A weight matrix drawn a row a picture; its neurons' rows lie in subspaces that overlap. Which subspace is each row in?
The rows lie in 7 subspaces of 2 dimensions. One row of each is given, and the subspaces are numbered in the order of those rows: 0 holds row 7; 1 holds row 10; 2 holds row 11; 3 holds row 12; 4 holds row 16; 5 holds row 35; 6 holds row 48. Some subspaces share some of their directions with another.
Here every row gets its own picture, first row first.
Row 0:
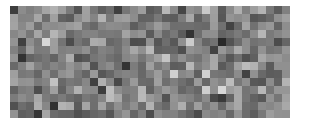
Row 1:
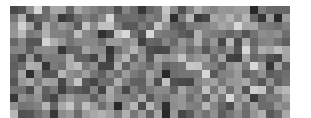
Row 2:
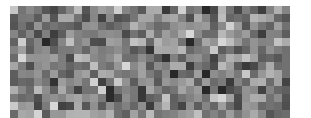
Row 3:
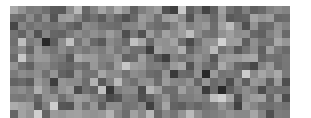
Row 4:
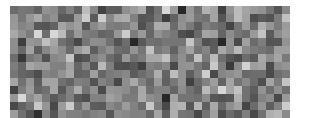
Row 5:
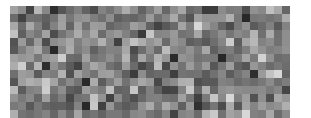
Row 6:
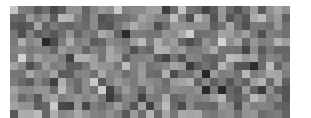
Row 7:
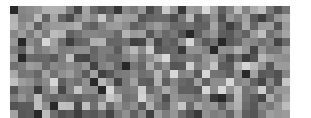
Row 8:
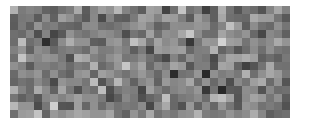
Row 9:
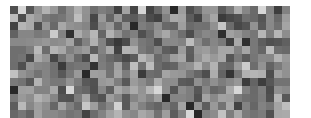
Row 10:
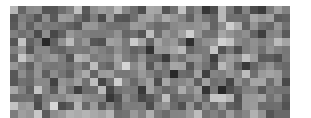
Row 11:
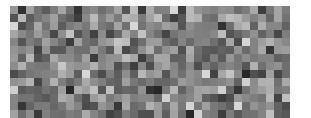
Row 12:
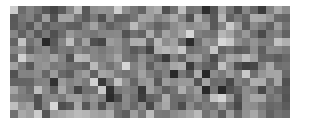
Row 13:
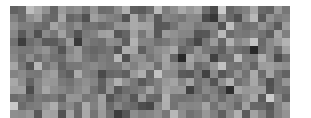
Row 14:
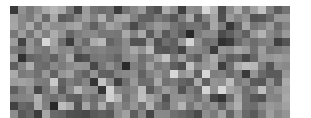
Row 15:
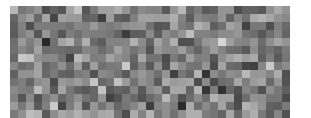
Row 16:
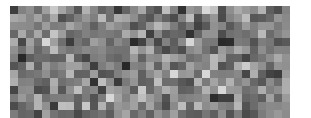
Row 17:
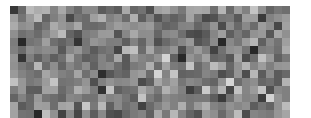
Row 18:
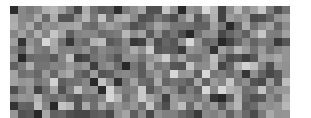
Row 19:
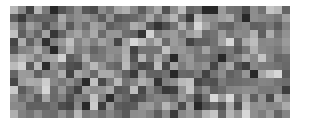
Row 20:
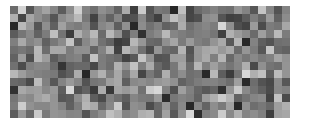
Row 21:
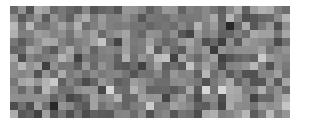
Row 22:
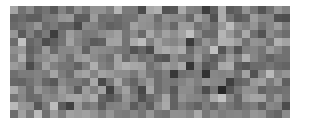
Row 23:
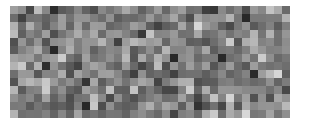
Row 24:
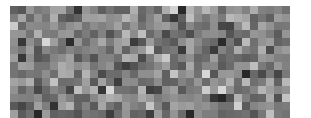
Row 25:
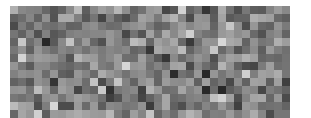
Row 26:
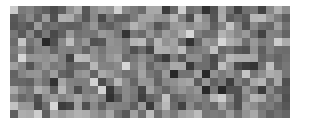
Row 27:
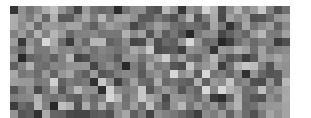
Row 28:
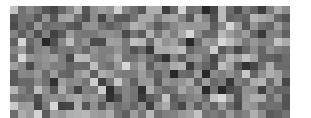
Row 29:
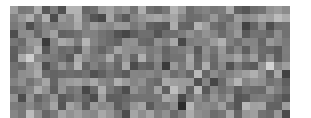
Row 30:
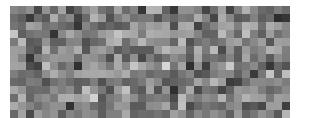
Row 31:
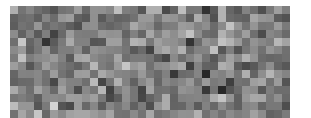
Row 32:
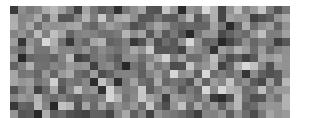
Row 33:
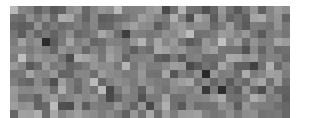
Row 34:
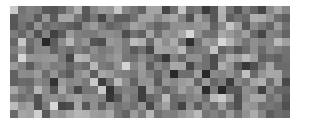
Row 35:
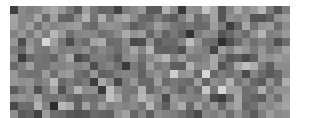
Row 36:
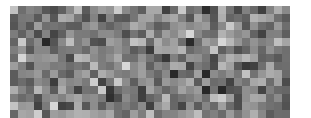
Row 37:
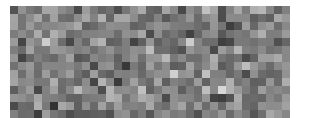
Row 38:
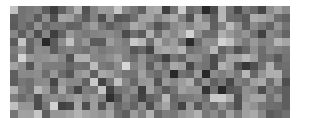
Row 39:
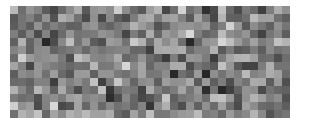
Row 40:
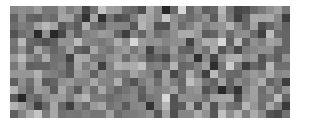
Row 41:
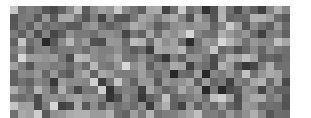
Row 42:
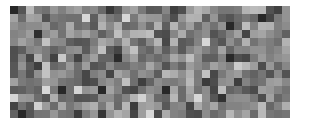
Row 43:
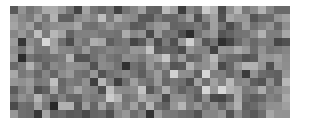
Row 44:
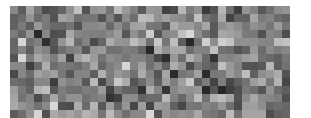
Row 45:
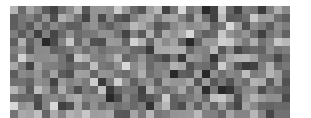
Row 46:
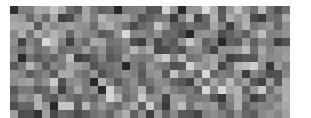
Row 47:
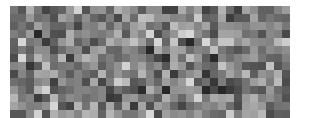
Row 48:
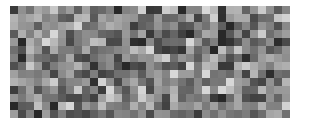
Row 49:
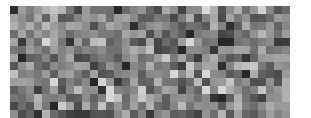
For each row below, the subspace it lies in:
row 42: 5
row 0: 0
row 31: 6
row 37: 1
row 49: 3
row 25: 2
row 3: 2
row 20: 2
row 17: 0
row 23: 4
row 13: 0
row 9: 2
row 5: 4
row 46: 1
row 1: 1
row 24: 2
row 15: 6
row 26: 1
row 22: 6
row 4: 3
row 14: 3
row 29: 6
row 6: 1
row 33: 1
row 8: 3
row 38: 4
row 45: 0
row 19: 4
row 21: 4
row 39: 0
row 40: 3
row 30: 6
